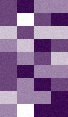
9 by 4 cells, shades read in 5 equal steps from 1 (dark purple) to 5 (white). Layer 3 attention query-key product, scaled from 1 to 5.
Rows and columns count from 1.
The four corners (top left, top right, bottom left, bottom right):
2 3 3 1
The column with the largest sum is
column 2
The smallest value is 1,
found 8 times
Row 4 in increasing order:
1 2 3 4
